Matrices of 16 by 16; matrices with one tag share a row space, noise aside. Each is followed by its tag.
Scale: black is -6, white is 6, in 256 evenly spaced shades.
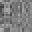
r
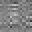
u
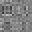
r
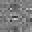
u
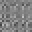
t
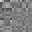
r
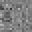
r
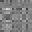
r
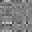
r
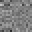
r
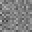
t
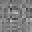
u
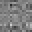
u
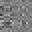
r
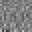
t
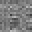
u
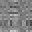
u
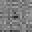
u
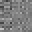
r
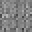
t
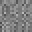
t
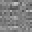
u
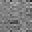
u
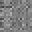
r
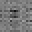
u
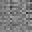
u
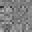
r
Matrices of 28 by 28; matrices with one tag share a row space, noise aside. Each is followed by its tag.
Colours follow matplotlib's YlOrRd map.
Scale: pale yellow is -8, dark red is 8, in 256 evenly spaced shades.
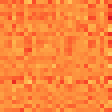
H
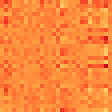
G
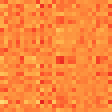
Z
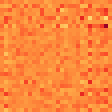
G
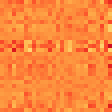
H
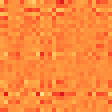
Z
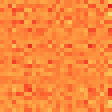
H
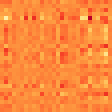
G
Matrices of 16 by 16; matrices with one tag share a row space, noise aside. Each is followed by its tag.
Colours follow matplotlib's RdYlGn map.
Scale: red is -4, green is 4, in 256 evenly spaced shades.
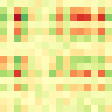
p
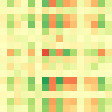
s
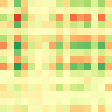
p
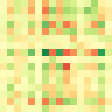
s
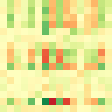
s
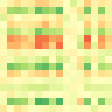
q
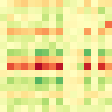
q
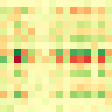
p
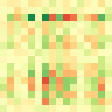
s
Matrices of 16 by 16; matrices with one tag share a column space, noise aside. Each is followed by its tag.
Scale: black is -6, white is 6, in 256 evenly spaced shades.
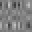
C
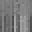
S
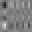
C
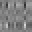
C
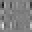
C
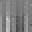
S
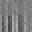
S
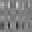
C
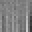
S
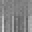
S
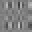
C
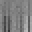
S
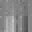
S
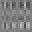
C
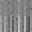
S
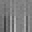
S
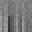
S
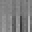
S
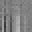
S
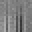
S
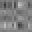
C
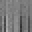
S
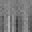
S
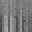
S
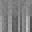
S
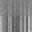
S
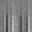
S
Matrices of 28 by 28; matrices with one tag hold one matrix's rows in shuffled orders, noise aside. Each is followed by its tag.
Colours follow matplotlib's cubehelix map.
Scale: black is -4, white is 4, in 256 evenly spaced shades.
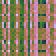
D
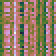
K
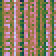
K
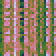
K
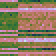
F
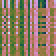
D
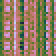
K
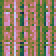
K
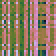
D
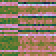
F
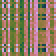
D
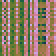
D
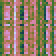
K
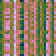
K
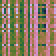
D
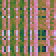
D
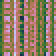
K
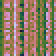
K
